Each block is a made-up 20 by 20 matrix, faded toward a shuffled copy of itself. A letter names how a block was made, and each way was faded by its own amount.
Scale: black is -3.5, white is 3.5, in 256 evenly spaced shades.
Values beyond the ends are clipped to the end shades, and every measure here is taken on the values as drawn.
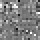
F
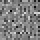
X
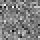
X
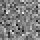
X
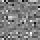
F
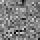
X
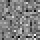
X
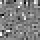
F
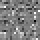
F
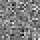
X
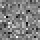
F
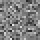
X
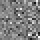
F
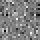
F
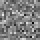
X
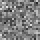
X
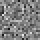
X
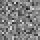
X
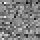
X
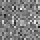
X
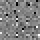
F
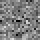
X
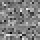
F
